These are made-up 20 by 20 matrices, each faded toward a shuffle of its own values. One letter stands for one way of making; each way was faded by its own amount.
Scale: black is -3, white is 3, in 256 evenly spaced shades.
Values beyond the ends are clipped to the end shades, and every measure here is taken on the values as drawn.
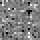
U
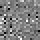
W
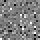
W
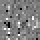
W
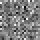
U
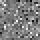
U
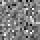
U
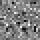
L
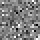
L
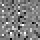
W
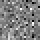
U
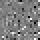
W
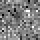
L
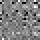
W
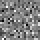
L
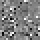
W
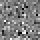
U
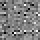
W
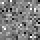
L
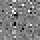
W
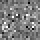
L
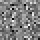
U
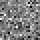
L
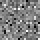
L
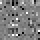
W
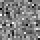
L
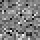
L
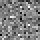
L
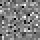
L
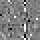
W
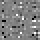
W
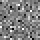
L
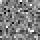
L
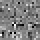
W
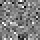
L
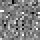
L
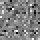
L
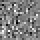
U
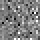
U
